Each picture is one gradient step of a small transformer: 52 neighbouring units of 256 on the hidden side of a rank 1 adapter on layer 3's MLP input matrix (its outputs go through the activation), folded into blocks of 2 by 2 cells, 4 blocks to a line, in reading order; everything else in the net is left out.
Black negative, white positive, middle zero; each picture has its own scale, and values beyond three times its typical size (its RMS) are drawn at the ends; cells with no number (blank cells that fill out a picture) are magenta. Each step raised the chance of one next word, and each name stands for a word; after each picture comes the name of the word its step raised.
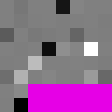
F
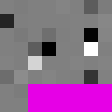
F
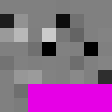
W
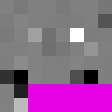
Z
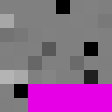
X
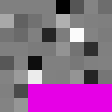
X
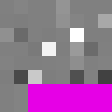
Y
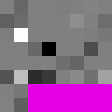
Y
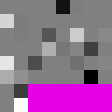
X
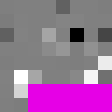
Z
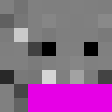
W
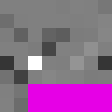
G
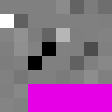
X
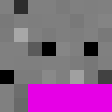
W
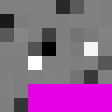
F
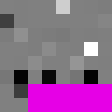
Z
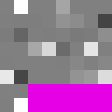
G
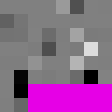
Z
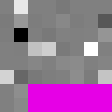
G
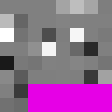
F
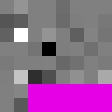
Y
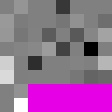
X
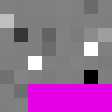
G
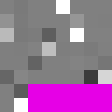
F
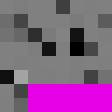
Y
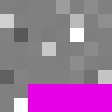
F
